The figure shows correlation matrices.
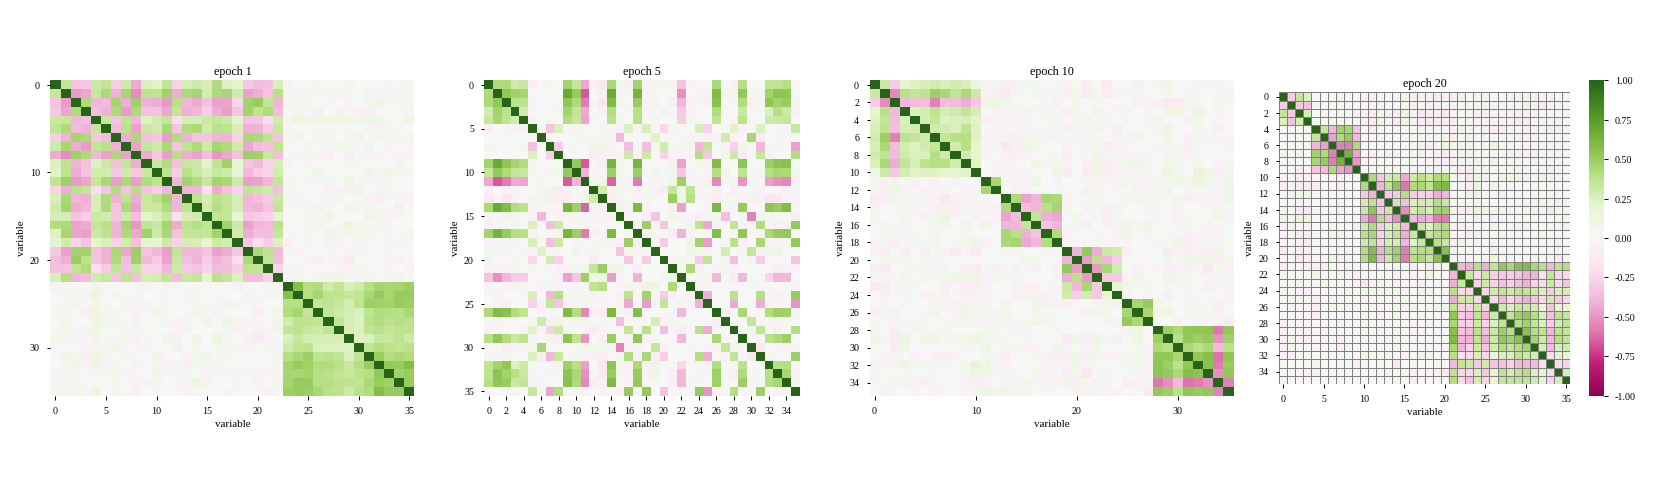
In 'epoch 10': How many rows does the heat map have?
36
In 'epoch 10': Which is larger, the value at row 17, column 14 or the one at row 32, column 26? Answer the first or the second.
the first
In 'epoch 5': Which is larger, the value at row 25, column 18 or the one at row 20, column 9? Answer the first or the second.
the second
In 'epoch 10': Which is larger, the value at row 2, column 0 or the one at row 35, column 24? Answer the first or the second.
the second
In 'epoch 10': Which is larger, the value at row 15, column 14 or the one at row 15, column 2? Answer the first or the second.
the second
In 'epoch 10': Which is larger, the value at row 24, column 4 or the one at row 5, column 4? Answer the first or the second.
the second
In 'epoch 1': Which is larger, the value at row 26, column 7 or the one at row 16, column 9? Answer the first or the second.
the second
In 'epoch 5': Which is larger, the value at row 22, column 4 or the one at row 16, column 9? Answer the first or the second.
the second
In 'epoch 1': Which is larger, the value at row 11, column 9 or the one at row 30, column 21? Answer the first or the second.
the first
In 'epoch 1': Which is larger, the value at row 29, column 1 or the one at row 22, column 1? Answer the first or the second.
the second
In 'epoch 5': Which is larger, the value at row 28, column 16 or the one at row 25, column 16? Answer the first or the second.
the first
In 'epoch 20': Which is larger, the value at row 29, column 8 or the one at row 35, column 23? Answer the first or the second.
the first
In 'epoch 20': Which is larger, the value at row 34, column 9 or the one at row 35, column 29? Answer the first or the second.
the second
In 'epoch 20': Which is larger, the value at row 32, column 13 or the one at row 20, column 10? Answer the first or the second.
the second
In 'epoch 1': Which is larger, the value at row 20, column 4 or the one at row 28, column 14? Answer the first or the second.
the second
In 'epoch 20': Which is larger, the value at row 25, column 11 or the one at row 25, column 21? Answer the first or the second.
the first
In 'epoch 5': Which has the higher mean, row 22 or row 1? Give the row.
1
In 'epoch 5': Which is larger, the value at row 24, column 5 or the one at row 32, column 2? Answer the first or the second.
the second
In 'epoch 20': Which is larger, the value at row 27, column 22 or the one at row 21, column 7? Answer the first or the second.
the second
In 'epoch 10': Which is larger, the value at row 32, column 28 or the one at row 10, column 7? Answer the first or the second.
the first
